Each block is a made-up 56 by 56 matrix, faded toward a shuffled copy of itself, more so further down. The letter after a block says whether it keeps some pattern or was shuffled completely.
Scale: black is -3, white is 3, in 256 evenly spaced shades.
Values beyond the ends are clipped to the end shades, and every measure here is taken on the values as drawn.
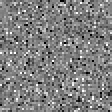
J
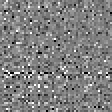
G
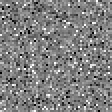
J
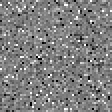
J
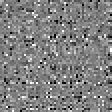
G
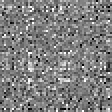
G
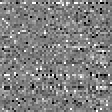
G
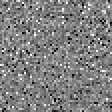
J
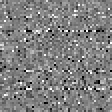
G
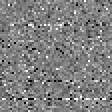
G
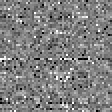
G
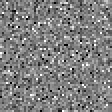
J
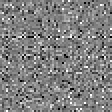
G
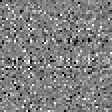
G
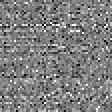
G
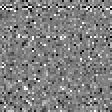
G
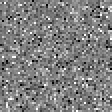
J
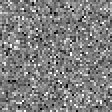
J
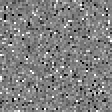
J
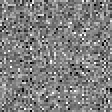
G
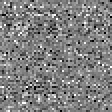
G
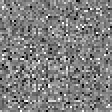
G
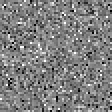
J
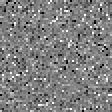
J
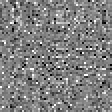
G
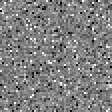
J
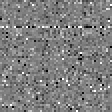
G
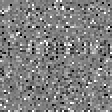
G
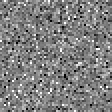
J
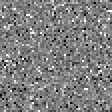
J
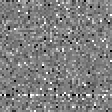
G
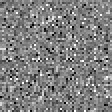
G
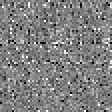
G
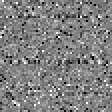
G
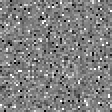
J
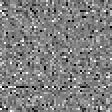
G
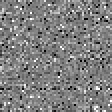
G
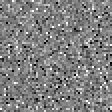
J
